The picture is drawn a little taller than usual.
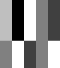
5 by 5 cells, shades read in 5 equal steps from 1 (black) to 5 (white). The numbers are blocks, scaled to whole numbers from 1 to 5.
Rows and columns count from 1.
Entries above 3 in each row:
2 2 2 2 2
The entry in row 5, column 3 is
2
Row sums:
15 15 15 18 18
